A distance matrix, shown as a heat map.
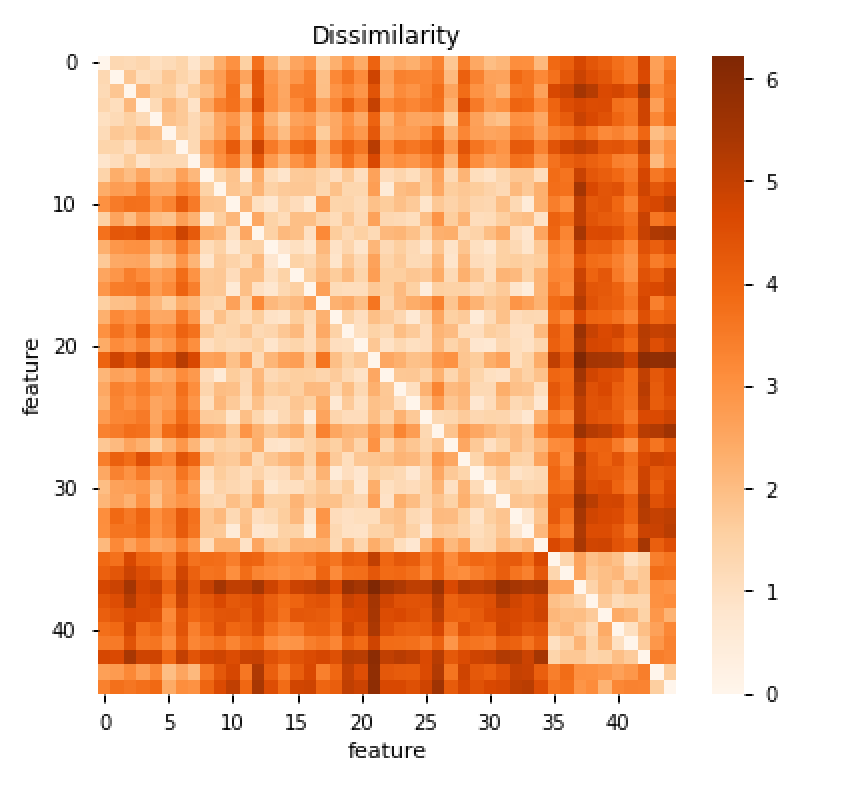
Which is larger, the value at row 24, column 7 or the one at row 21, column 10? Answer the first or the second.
the first
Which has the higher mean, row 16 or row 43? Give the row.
43
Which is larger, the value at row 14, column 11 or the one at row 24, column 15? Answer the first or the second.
the second
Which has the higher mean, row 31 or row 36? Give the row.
36
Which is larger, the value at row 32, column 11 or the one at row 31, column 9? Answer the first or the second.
the first
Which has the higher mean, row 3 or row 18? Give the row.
3
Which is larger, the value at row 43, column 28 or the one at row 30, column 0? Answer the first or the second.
the first
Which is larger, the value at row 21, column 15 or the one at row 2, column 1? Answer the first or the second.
the first
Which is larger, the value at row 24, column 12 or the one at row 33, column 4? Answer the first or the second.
the second
